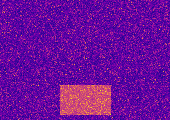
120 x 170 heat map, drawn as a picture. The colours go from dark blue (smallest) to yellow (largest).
On average the colour sits 20% of the way up the scale. The bottom middle is the ninth with the highest average. An odd patch, higher than its surroundings, sits in the bottom middle. The values are skewed, with a long tail toward high values.
